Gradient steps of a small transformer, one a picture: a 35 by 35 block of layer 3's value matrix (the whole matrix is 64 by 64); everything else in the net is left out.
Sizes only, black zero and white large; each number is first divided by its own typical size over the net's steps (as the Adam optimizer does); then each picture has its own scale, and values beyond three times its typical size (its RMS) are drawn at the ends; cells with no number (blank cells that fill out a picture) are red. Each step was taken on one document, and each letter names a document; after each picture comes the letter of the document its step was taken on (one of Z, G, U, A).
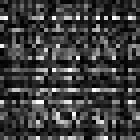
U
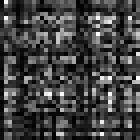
U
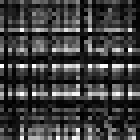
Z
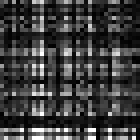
Z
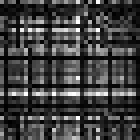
Z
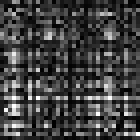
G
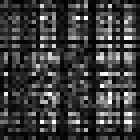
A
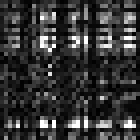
A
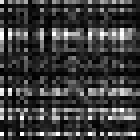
Z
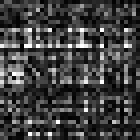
G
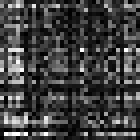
G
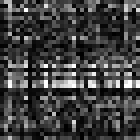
G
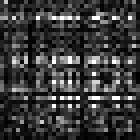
U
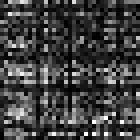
G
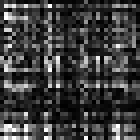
G
